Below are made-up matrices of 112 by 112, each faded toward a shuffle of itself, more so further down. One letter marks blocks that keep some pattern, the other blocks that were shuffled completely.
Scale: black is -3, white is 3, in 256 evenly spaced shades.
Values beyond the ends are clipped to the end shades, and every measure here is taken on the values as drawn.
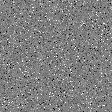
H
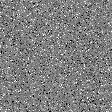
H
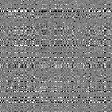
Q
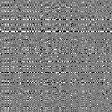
Q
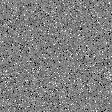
H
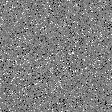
H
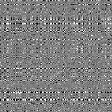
Q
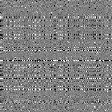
Q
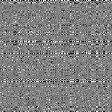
Q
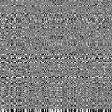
Q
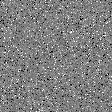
H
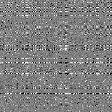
Q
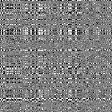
Q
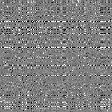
Q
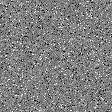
H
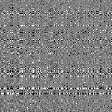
Q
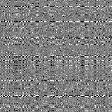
Q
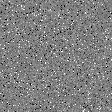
H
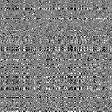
Q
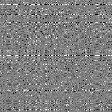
Q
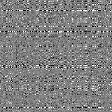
Q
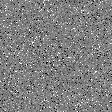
H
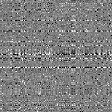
Q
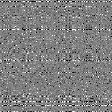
Q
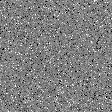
H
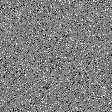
H
